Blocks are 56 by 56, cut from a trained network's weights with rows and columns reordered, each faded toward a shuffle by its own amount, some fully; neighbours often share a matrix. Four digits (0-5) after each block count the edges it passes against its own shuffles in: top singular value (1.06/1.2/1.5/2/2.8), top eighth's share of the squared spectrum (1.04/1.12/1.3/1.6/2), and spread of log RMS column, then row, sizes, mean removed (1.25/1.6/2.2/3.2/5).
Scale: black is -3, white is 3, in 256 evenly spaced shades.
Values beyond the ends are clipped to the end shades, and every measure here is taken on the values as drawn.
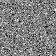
0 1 0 0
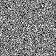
2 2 0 0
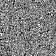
2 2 0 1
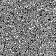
1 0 0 0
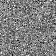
1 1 0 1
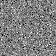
1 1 0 0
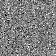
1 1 0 0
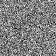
1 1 0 0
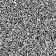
2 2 0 0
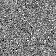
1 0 0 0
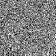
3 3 1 1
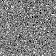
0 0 0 0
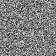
0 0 0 0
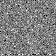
1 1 0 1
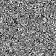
3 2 0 1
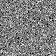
0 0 0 0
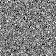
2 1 0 0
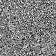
0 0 0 0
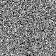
1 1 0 0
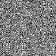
3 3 2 1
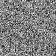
2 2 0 1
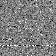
2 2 0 2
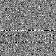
3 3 0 2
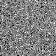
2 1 0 0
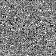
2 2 0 1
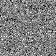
1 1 0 0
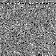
3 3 0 2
